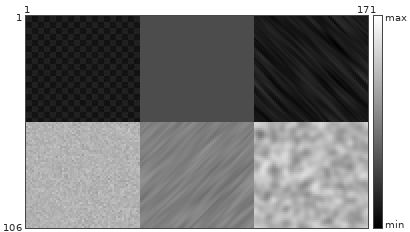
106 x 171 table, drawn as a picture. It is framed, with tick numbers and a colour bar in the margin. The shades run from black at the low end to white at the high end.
The table splits into 2 rows of 3 panels. Panel 1,1: very low, checkered, faint in contrast. Panel 1,2: low, flat. Panel 1,3: very low, slanting down to the right, faint in contrast. Panel 2,1: high, fine-grained, faint in contrast. Panel 2,2: middling, slanting up to the right, faint in contrast. Panel 2,3: high, blotchy.
